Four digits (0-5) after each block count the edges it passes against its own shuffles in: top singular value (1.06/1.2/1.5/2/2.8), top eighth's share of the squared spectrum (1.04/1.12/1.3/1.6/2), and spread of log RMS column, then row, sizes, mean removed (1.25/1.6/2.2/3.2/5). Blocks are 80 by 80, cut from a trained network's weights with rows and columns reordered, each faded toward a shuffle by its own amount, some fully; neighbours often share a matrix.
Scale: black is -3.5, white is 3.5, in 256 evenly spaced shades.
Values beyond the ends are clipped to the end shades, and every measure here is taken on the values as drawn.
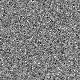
0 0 0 0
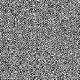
3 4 2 2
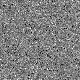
0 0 0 0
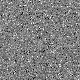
0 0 0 0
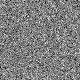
0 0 0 0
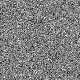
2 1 0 0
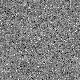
0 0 0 0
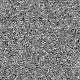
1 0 0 0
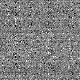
2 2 2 0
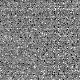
2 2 2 0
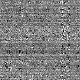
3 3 3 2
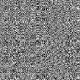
4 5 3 2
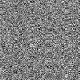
3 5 2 2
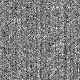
3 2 0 2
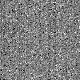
2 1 0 1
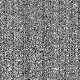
3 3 0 2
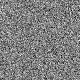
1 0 0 0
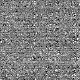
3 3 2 1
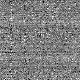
3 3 2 1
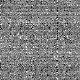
3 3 3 1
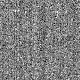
2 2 0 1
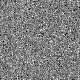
0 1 0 0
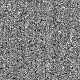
1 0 0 0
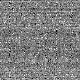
3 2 2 1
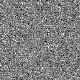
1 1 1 0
